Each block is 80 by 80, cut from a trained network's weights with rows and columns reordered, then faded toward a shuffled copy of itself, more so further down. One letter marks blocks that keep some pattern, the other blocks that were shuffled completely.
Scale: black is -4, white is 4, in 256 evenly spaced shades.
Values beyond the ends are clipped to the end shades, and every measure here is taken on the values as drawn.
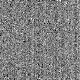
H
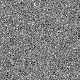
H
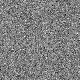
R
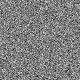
R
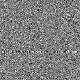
H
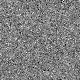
R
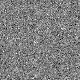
H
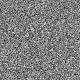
R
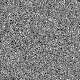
H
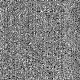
H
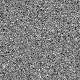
R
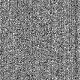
H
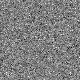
R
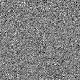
H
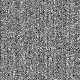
H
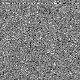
H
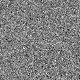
R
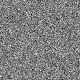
R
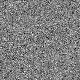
R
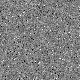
R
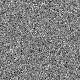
R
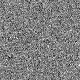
H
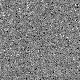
R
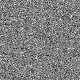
H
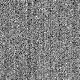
H
